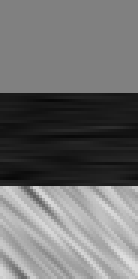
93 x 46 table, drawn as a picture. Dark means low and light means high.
The table splits into 3 rows of 1 panel. Panel 1,1: middling, flat. Panel 2,1: very low, streaked across, faint in contrast. Panel 3,1: high, slanting down to the right.
